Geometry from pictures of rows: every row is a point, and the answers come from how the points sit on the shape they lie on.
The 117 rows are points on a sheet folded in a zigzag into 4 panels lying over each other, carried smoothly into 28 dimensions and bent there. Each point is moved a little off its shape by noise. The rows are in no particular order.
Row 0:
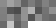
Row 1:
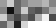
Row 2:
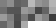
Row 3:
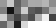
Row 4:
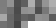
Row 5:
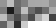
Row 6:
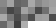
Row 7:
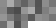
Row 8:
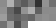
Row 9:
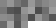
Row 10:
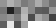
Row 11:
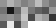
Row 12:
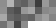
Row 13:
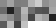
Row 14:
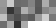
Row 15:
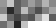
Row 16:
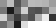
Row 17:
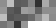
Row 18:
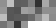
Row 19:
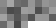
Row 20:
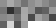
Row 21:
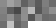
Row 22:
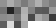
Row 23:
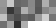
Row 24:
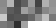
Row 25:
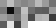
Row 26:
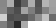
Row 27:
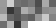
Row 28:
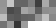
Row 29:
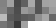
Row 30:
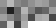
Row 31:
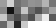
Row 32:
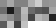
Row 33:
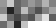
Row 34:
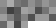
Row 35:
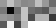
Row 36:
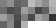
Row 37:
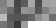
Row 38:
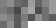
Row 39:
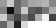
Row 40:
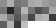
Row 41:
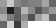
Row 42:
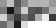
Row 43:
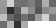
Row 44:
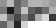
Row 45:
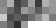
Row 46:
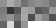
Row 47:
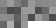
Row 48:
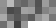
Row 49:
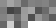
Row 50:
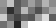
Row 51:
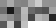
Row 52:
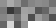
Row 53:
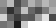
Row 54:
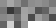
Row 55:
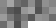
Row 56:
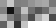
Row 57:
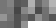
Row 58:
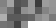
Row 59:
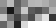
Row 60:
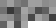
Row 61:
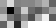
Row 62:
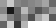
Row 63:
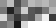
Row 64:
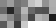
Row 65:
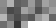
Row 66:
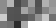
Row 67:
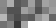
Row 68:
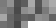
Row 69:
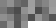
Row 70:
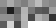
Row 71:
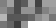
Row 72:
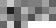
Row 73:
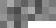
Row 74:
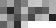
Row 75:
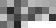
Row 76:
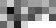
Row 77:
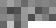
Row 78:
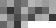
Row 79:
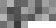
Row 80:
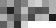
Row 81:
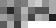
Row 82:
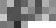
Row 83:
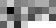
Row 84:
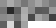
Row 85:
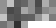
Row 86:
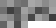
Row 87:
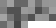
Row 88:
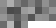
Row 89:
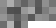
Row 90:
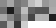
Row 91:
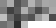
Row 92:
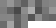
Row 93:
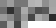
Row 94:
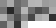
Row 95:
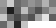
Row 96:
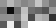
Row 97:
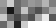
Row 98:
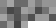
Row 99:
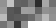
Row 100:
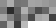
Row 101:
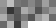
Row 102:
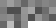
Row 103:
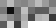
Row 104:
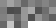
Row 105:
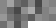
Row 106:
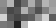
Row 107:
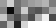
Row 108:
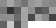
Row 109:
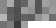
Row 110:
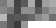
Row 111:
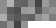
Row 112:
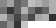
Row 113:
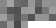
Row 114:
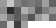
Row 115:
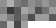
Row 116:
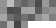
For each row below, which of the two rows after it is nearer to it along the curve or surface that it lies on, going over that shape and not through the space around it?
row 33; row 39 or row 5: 39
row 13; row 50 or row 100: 100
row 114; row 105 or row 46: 105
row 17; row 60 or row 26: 26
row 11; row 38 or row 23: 38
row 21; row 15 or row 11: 11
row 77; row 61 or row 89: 89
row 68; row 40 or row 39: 40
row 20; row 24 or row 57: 57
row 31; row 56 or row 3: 3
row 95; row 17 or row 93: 17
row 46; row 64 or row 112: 64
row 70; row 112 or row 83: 112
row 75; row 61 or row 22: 61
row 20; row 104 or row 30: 104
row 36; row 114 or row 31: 114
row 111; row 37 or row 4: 37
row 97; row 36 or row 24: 24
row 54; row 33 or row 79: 79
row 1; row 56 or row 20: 56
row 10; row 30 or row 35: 35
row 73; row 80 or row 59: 80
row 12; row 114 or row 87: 114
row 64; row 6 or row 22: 22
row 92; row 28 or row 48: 48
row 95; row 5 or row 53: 53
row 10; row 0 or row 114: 0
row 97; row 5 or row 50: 50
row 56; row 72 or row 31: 72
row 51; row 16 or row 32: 32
